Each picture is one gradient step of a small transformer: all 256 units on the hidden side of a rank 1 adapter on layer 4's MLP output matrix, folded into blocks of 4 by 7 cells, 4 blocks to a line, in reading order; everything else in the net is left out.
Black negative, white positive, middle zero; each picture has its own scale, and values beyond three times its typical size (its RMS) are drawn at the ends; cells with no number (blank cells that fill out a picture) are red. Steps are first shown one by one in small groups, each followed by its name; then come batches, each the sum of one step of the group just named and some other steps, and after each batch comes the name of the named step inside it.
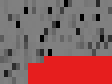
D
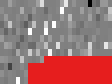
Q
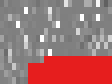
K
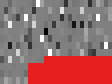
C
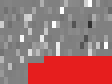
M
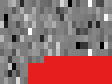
M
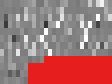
K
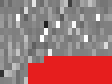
K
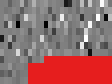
C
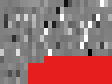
C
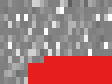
C
